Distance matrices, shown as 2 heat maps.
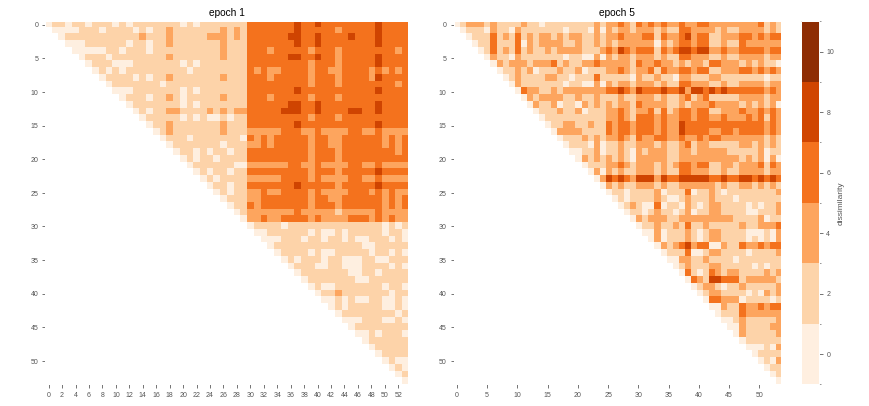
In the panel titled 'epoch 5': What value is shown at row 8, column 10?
4
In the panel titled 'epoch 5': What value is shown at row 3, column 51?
4
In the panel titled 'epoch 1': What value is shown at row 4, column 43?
4
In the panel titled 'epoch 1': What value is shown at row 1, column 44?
6
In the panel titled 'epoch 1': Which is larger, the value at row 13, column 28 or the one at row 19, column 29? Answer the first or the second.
the first
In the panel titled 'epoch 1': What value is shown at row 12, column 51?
6
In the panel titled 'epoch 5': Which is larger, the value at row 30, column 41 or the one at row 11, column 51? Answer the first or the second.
the first
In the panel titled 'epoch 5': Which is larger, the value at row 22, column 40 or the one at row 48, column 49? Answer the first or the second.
the first
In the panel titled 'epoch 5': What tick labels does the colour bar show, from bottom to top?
0, 2, 4, 6, 8, 10
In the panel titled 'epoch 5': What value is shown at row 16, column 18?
4
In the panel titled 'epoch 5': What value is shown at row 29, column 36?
2
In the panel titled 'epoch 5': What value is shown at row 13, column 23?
2
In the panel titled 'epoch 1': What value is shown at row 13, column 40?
8
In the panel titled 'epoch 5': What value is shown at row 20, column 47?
2
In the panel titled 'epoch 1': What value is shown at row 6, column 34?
6
